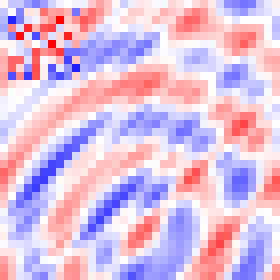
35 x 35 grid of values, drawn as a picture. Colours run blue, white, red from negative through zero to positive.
An odd patch, rougher than its surroundings, sits in the top left. Overall the values sit about 50% of the way up the scale. Concentric rings centre on the bottom middle. The bottom middle is the ninth with the lowest average.
